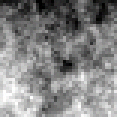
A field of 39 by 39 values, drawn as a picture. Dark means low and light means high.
The bottom left is the ninth with the highest average. The texture is blotchy. The field climbs toward the bottom. The ninth with the lowest average is the top middle.
